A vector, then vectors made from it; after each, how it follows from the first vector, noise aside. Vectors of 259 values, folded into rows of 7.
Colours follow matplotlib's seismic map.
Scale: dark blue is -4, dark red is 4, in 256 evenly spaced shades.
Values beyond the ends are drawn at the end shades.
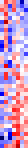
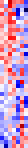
reversed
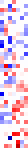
partly zeroed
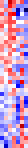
reversed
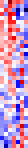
reversed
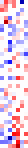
partly zeroed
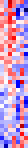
reversed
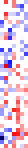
partly zeroed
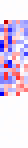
partly zeroed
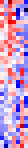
reversed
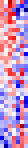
reversed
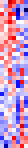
reversed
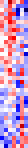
reversed
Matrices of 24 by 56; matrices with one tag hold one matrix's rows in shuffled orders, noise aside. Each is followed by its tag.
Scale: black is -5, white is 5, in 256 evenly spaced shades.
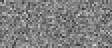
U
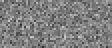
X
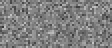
U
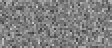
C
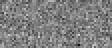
U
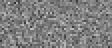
X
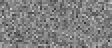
C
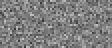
X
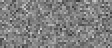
U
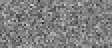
X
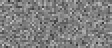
C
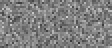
C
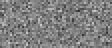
U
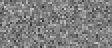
X
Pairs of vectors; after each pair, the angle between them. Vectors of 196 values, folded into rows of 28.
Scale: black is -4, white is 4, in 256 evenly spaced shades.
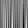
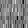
partly aligned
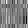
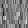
partly opposed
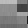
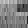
nearly parallel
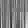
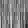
nearly opposite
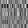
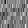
partly opposed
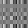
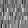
orthogonal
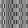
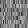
partly opposed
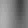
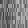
partly opposed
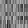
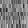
partly opposed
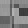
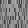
orthogonal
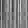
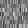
orthogonal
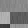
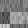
nearly opposite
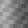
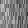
partly aligned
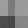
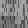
partly aligned
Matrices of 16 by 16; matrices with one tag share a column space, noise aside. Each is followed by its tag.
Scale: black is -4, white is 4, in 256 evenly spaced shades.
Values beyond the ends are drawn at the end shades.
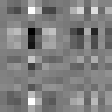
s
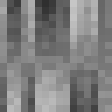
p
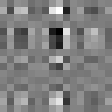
s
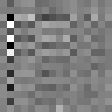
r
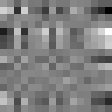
s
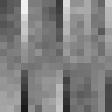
p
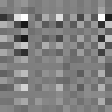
r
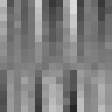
p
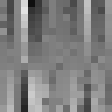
p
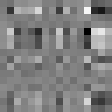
s
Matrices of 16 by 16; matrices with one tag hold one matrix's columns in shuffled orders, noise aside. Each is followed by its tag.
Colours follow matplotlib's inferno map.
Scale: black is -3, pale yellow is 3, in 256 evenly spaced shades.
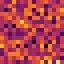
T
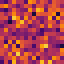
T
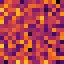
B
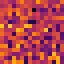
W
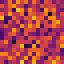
T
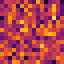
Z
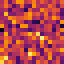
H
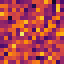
Z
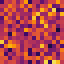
B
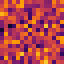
H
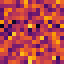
H
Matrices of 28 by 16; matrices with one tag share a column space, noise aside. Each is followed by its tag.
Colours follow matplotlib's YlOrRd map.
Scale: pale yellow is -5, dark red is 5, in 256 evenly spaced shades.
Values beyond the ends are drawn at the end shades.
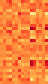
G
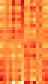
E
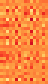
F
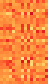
G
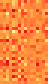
G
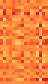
F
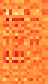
F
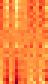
E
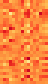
G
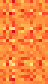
G
